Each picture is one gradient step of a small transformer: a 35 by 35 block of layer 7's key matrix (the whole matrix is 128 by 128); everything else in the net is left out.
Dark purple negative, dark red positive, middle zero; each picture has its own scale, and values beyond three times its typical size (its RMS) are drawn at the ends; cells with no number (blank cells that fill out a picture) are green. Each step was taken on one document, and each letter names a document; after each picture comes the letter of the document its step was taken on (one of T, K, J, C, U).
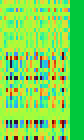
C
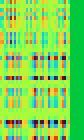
C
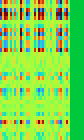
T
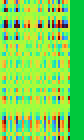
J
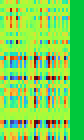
C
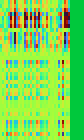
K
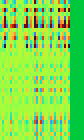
J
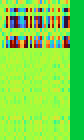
J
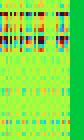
T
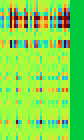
K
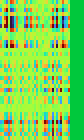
J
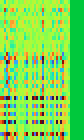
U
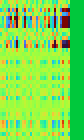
K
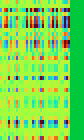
C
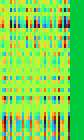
J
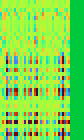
T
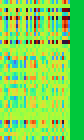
C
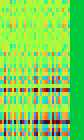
T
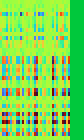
T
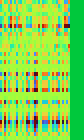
K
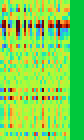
U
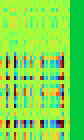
C
